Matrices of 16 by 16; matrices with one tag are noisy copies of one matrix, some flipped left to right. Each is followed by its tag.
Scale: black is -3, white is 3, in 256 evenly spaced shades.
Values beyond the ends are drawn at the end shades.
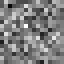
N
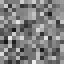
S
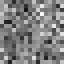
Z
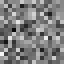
S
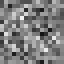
N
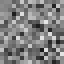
S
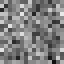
Z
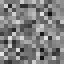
S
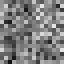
Z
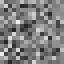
S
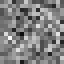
N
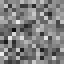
S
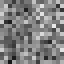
Z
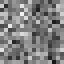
Z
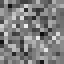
N
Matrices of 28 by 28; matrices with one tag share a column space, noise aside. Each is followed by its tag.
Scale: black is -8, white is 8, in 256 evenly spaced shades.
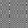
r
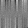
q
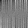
q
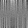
q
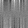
q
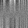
q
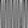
q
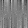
q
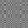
r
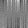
q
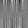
q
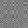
r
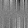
q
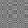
r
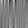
q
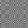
r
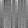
q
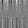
q
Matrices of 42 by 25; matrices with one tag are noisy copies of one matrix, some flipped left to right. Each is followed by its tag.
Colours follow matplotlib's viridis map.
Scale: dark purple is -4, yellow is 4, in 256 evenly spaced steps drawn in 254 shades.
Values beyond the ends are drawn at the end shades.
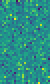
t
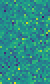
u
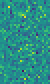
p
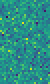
u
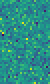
u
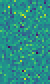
p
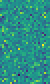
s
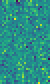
t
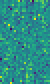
t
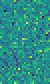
u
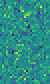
p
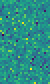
u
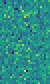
p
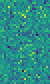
p
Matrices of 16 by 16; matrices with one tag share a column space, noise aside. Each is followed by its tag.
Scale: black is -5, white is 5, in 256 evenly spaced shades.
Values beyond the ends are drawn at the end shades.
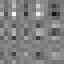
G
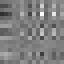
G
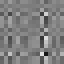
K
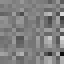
K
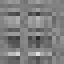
K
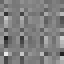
K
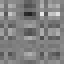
G
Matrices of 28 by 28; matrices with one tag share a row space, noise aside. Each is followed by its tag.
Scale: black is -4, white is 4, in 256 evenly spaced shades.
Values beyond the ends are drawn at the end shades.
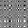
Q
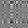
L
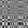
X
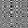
L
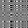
L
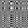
L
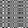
X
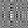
L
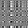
L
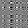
L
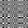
X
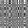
Q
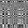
X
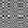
X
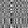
L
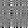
L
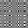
Q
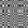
X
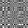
X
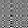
L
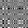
X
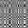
Q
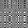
Q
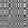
Q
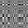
X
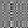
L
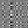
L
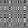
Q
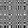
Q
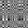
X
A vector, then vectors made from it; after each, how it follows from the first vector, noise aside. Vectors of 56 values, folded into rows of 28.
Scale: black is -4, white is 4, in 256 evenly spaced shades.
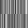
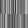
copied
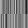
negated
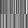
sign-scrambled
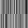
negated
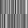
copied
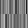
sign-scrambled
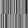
negated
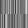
copied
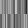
sign-scrambled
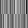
sign-scrambled
